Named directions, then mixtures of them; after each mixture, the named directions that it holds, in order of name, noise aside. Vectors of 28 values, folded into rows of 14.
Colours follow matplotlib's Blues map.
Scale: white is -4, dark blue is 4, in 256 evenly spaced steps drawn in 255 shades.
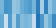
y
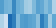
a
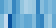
a, y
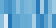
a, y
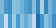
y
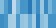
a, y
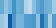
a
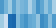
a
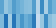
y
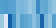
a, y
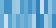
y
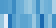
a, y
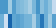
a, y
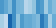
a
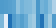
a, y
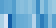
a, y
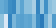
a, y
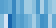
a, y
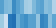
a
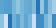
a, y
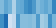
a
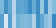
y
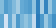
y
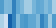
a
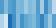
a, y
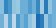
y
